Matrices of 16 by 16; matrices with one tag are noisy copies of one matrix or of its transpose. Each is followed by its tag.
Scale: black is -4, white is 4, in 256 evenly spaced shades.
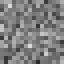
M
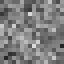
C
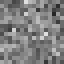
C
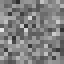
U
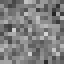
C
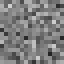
M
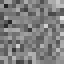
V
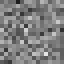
U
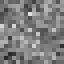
C
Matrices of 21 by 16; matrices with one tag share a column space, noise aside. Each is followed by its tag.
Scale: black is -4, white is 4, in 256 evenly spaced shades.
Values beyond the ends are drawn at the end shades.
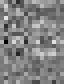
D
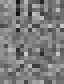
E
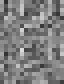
E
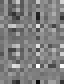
E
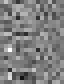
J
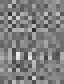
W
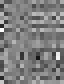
W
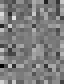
E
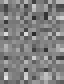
J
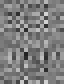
W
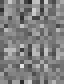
E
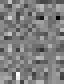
J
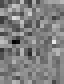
D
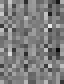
E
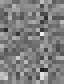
J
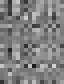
E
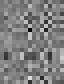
W
